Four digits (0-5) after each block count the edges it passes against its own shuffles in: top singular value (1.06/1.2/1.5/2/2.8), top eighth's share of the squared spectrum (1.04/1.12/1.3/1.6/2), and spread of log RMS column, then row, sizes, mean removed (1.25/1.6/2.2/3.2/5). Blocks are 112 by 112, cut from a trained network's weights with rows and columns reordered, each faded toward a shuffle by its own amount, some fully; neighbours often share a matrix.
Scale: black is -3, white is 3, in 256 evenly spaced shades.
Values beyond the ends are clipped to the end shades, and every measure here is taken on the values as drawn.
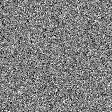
0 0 0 0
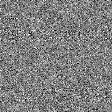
2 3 0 3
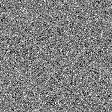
1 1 0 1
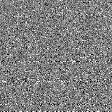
2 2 0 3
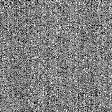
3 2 0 2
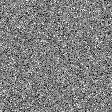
0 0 0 0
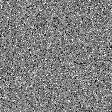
0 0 0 0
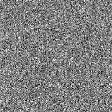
3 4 1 2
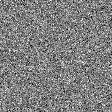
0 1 0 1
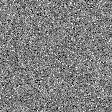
0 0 0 0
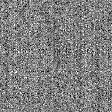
3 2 0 2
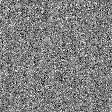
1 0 0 0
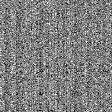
3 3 0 3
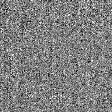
2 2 0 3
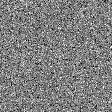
0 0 0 0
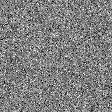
0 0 0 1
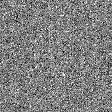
1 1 0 1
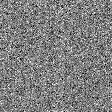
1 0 0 1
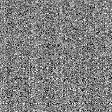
2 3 0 3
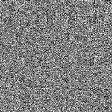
3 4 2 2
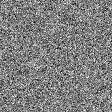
1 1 0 0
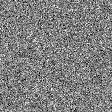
2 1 0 0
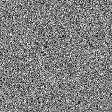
2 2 1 0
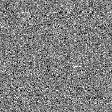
2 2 0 3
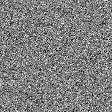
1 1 0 1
